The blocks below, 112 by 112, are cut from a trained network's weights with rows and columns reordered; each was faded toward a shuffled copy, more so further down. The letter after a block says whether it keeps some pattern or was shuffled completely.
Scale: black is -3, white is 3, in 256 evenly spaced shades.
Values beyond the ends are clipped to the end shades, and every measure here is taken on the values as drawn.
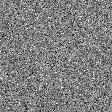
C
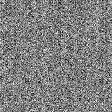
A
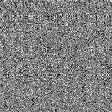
A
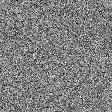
C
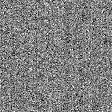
A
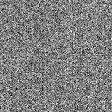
A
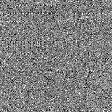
A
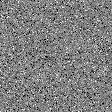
C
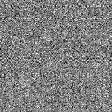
A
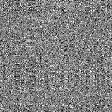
A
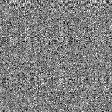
A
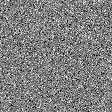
C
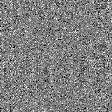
A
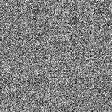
A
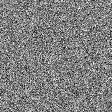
C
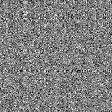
A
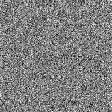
A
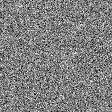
C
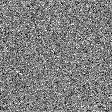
C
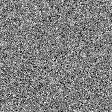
C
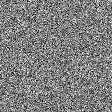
C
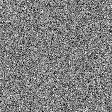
C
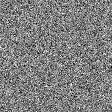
C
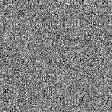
A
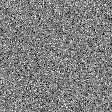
C
